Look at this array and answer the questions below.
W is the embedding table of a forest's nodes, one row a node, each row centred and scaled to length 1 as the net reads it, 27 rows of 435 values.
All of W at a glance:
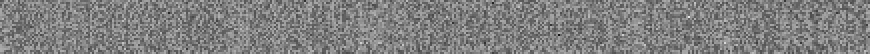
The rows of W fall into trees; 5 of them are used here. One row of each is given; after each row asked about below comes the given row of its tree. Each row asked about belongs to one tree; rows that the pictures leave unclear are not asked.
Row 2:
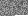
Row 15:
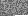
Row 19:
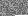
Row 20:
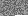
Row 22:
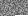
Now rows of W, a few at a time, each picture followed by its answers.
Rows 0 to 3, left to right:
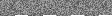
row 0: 20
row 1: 15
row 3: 2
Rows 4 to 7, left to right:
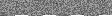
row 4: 15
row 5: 20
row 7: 22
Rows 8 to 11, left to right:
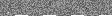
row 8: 22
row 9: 2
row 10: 20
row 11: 20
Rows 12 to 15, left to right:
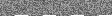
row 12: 19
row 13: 20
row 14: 19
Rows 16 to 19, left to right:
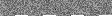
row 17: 22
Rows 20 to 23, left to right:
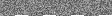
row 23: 15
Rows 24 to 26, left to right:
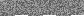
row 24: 15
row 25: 2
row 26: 2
